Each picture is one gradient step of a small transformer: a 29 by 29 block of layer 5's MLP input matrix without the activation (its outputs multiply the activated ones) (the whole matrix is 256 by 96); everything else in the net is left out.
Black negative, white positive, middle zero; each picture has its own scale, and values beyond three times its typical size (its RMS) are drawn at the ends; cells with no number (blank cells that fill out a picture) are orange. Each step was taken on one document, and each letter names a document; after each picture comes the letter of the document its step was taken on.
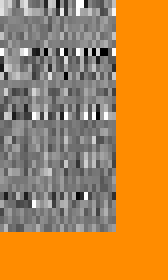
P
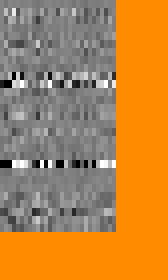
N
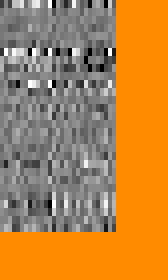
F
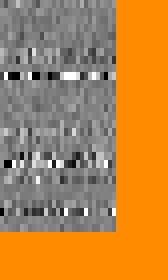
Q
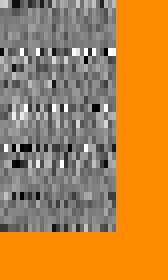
F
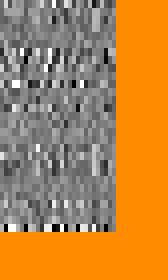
F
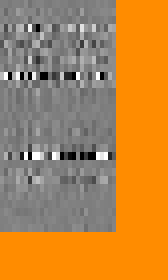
Q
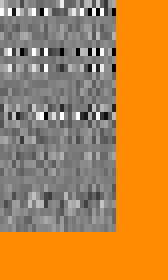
P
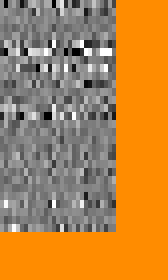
F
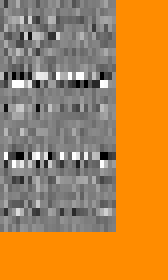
N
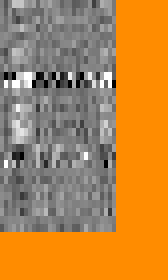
N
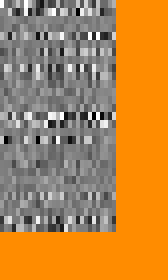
P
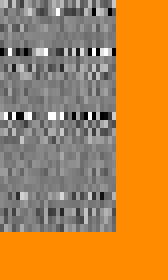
P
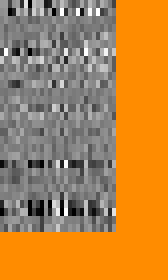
F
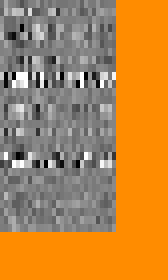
N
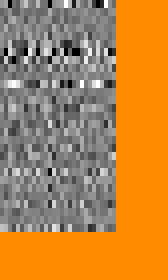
F
